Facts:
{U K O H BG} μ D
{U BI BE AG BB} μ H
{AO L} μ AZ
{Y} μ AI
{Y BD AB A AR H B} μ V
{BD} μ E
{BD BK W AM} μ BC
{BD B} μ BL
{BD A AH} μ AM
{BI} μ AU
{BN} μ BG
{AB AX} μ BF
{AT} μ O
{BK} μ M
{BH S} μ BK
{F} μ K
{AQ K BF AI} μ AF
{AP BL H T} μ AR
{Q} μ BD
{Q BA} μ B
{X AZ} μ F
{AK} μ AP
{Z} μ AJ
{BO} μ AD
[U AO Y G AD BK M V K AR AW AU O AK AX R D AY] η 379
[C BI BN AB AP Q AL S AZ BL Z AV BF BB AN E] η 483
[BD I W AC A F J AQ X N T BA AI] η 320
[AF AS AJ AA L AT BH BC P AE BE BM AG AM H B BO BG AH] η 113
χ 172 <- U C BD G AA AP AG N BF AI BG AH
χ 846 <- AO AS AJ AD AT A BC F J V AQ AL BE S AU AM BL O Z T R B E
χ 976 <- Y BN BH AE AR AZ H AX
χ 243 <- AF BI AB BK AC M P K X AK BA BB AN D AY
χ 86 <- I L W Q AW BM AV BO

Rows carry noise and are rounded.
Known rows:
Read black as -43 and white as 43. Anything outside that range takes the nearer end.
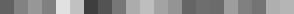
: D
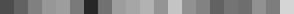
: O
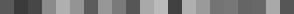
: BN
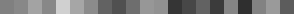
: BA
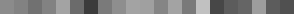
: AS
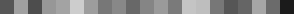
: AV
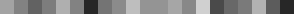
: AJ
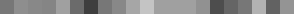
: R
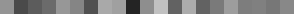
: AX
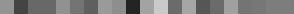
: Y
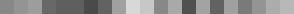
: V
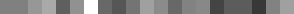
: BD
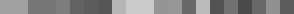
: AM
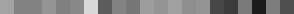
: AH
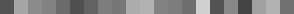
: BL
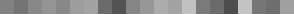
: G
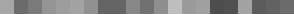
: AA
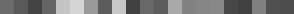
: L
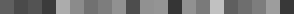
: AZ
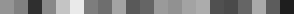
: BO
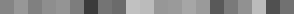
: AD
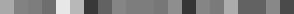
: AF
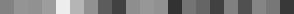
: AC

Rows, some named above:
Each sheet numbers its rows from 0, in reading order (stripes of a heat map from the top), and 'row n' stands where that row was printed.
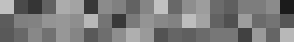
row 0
AE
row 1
C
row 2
F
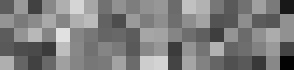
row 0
AV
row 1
N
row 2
AK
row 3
AZ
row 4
BH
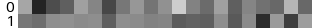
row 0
H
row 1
AQ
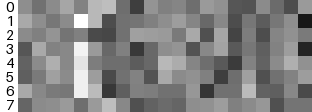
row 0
N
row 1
P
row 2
B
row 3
AN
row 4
AK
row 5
K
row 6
AF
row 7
BF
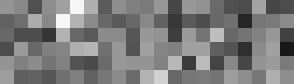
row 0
I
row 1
X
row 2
AZ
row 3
Q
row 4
B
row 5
AR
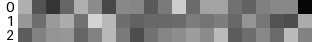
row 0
AE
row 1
AI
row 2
AP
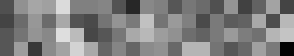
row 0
AB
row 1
AO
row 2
D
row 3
AV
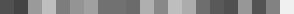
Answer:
U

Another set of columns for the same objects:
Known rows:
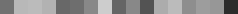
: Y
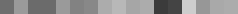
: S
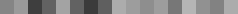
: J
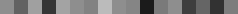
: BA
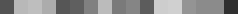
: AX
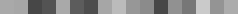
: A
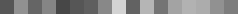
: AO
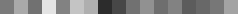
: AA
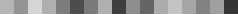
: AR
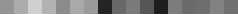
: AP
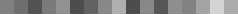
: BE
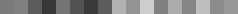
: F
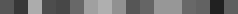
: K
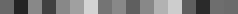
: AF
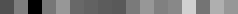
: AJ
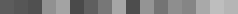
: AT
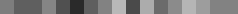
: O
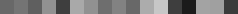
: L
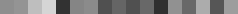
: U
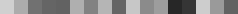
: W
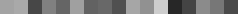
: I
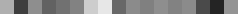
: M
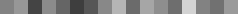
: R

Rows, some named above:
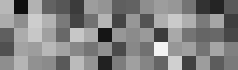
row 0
D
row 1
AR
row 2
BF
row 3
AE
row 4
AI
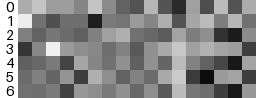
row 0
BD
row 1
V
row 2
AY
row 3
AZ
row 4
AC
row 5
L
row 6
AC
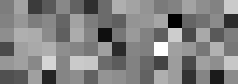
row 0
J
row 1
AV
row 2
AI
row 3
AE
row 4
AH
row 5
X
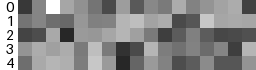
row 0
BN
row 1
S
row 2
AB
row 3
N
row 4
C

